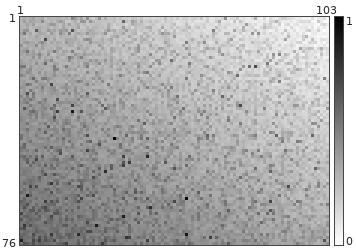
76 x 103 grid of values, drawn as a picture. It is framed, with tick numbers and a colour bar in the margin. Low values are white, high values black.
Grain: fine. Stripes: none. Odd rows or columns: none. Ninth with the highest average: bottom left. Slope: up to the bottom left.
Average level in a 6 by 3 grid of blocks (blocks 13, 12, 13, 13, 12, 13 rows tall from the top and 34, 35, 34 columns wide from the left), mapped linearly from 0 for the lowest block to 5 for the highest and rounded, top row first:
210
321
321
432
432
543
